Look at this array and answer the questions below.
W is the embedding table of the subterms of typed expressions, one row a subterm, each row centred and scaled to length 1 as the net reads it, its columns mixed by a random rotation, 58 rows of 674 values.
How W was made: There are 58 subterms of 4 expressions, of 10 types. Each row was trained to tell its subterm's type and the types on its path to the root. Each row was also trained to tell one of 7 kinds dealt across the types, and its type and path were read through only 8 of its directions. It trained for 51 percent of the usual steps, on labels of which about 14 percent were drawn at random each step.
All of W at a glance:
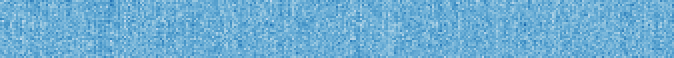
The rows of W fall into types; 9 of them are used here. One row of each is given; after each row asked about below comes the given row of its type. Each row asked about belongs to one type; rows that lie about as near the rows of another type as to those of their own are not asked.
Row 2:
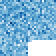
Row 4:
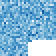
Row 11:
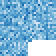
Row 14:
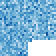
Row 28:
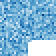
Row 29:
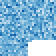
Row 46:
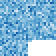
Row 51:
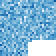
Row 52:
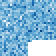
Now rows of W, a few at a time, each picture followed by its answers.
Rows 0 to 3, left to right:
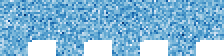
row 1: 2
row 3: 29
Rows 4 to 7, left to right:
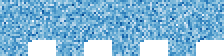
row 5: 29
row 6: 14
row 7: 28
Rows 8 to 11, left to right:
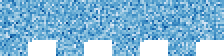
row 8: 4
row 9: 2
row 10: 28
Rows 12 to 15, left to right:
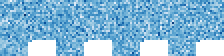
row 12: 2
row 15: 14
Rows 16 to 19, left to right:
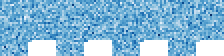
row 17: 29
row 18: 14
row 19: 28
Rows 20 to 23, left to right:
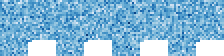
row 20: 51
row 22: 4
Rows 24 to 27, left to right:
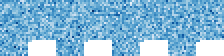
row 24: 4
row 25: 4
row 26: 51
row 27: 14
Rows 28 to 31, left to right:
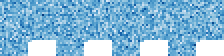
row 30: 29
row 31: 46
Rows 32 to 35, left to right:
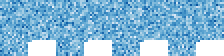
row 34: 51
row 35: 11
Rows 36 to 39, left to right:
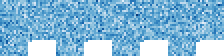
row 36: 46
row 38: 2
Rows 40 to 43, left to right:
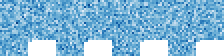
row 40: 4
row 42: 46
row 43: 28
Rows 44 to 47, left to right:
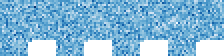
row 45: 46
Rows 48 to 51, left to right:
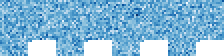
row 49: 28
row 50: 2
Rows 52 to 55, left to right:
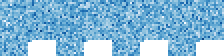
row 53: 11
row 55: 2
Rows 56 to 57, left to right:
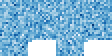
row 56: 29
